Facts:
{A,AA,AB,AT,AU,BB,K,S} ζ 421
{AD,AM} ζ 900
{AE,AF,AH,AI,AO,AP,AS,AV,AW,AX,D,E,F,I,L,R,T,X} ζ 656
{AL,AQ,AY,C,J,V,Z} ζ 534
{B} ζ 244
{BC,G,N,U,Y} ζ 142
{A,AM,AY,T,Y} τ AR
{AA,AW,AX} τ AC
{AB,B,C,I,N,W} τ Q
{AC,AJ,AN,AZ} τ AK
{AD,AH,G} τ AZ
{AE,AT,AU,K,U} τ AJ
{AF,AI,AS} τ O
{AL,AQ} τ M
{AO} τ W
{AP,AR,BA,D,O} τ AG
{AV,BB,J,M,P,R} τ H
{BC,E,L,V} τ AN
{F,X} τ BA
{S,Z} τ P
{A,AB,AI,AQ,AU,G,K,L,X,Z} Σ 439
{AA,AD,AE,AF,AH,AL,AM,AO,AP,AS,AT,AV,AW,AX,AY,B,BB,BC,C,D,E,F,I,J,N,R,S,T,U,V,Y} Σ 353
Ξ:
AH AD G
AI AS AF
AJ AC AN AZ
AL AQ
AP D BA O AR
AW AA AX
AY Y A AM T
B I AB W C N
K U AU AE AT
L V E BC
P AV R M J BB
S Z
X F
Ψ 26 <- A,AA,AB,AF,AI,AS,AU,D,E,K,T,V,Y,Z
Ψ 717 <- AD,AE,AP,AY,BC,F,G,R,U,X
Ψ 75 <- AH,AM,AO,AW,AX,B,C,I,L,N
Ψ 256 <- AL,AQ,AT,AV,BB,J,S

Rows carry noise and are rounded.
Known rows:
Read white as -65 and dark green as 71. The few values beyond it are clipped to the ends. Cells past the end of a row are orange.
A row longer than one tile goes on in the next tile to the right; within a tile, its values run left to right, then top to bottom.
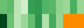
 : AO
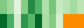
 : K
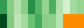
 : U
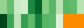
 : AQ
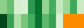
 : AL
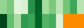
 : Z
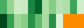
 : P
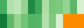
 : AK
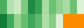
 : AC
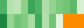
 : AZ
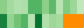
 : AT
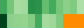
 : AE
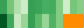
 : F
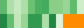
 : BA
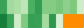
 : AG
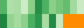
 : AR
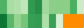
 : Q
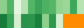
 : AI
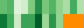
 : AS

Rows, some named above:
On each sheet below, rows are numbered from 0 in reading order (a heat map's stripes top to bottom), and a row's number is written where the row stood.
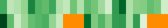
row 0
AD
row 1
M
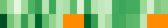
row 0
V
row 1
AY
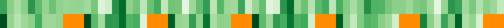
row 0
BC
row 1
Z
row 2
E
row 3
Z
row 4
G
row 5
AU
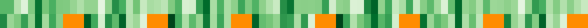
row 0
T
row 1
K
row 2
AV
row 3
H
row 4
AL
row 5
BB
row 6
AU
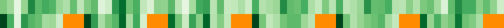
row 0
L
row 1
S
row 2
AA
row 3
AD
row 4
AD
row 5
C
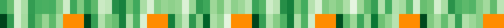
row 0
AP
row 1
B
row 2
AU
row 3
B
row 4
V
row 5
AX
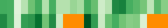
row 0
Y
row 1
X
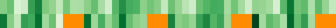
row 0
AB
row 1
C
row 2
AM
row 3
J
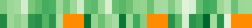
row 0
AM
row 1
N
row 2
A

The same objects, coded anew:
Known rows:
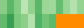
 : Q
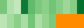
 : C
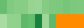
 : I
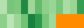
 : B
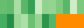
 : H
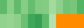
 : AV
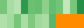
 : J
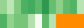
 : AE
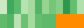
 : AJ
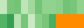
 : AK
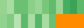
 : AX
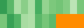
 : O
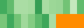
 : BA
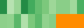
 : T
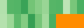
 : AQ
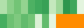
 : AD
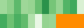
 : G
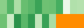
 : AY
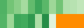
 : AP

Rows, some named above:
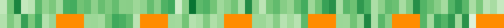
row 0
L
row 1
AV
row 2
BB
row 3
AT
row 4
Z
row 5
AP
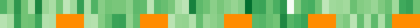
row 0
A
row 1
AL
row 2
C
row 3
AI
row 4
AX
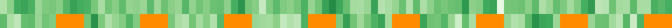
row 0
AA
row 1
M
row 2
E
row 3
AT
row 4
BA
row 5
U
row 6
S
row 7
N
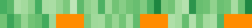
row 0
BA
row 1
E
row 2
J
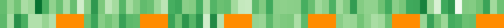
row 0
R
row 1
P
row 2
X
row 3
AB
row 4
AU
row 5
AM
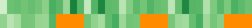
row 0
V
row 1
K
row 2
K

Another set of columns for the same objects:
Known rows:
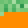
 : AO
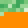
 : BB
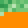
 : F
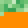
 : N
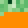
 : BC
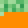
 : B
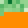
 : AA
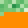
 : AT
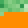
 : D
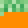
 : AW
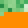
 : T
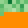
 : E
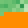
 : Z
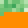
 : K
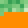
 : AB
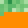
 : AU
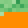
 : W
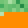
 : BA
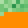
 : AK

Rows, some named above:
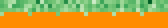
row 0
J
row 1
AX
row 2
V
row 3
P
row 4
S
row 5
R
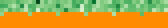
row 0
Y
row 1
AD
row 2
T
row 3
U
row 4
X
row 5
AU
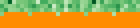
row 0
AE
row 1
AI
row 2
AL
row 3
G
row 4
X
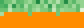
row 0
AV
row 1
V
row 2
AA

